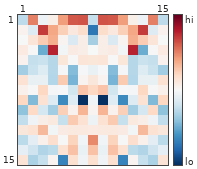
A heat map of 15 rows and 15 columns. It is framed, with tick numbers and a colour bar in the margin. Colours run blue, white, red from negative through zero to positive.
The left and right halves mirror each other. On average the colour sits 50% of the way up the scale. The bottom middle is the smoothest part. No single row or column stands out from its neighbours.
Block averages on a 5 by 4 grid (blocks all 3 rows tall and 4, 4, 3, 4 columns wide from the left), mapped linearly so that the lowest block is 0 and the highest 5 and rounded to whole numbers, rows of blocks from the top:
4354
1221
2102
2342
1321
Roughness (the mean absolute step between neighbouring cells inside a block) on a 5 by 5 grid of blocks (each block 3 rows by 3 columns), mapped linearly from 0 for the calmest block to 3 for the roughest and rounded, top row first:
2 1 3 1 2 / 1 2 0 2 1 / 1 2 3 2 1 / 1 1 0 1 1 / 1 2 1 2 1
